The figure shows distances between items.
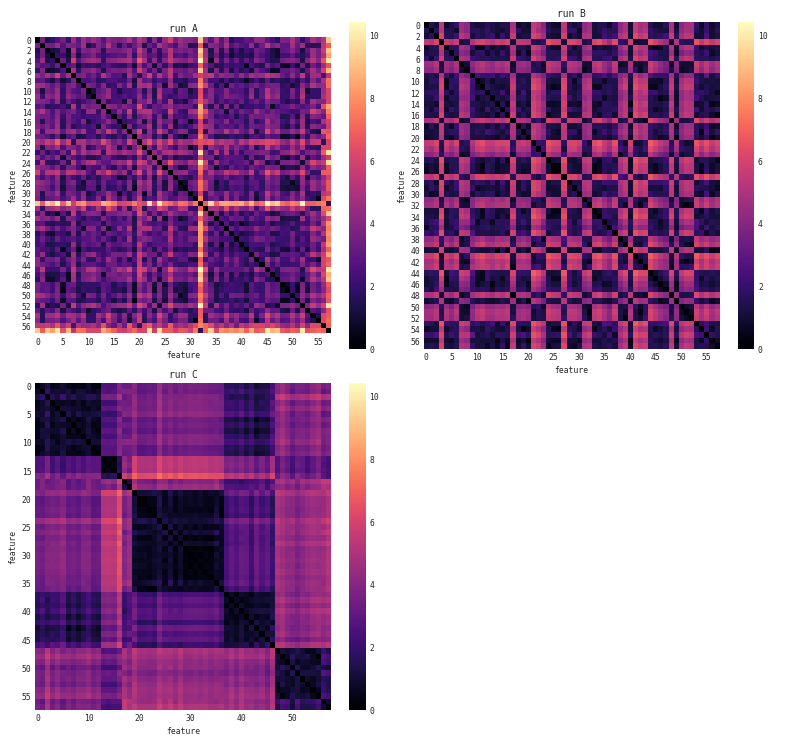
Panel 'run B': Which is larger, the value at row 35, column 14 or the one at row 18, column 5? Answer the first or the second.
the first
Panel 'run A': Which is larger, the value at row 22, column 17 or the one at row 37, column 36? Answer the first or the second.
the first
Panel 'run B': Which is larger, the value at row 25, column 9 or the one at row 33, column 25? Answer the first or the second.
the first
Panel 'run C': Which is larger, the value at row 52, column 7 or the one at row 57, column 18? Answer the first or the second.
the second
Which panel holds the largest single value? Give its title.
run A
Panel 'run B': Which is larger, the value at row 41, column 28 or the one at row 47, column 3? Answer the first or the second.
the first
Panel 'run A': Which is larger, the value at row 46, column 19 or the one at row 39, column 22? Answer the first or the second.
the second
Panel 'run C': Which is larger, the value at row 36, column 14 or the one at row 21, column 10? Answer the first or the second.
the first
